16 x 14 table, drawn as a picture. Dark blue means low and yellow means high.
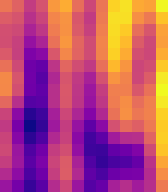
Overall the values sit about 50% of the way up the scale. Neither half mirrors the other. The field climbs toward the top right. There are no lone odd cells. Stripes running up and down repeat 3 times from left to right.
